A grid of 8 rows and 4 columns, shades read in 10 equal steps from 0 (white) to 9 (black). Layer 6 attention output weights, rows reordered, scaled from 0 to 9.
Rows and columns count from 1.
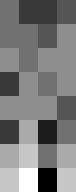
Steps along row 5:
same same up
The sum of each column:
37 30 48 34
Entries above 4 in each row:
4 3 1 2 1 3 1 1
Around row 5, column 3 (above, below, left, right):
5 8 4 6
